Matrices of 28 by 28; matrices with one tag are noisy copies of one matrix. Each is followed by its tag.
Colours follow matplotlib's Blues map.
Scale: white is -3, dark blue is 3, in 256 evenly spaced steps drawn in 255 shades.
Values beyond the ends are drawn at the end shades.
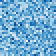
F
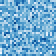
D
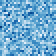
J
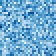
J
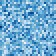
J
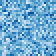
J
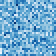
D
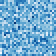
D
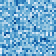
D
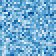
J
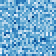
D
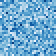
F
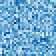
D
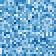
D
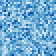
J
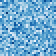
F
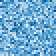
F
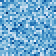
F
